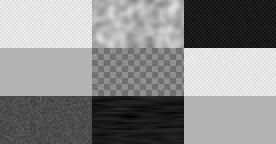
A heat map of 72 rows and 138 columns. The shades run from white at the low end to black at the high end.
The table splits into 3 rows of 3 panels. Panel 1,1: very low, checkered, faint in contrast. Panel 1,2: low, blotchy. Panel 1,3: very high, checkered, faint in contrast. Panel 2,1: low, flat. Panel 2,2: middling, checkered. Panel 2,3: very low, checkered, faint in contrast. Panel 3,1: high, fine-grained, faint in contrast. Panel 3,2: very high, streaked across, faint in contrast. Panel 3,3: low, flat.
